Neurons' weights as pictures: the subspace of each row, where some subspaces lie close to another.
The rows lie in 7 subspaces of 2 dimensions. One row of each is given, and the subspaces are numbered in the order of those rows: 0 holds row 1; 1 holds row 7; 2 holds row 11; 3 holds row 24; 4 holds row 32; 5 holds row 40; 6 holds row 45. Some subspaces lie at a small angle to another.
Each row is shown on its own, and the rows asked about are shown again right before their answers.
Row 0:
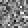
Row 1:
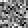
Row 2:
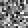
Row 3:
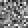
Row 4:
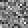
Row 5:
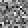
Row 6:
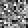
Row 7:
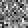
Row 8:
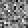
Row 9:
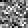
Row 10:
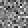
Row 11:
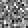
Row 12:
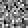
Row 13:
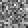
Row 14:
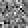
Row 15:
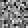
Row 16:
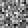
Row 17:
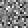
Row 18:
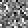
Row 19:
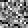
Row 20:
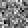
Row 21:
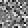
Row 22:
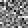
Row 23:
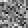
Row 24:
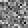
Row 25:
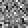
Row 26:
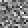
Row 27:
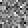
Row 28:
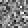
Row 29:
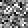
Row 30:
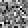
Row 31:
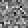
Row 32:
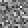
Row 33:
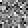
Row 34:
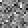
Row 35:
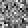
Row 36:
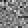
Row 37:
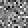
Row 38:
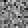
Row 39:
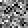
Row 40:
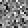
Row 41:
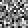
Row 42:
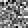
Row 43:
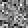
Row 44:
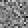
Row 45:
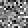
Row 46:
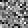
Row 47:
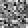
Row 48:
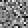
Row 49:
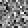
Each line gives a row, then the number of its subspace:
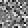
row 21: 1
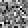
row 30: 4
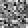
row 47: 6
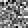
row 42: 2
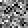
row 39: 0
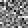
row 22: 2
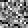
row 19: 3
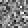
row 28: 5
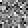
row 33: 3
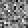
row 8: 6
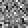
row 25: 1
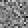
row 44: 1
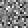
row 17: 6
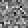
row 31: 4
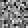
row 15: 2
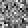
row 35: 1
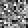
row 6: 6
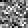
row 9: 0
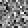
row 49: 5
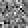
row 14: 4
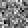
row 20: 4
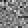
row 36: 2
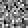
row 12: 2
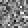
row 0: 5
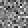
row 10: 6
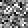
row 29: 0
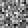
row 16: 5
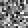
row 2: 5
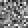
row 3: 1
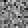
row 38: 2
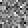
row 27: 3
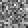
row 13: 3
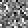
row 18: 5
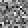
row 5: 4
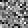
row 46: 3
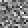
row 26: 4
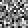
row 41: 2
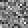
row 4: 3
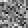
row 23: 0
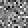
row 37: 6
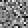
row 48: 1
